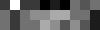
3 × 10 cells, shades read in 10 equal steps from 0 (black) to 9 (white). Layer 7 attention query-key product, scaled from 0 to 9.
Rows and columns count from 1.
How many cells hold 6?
3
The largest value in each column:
4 9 4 5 6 6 6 5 4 4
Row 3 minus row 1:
2 -7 2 2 6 4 3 1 0 -3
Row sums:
27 41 37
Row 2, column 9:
4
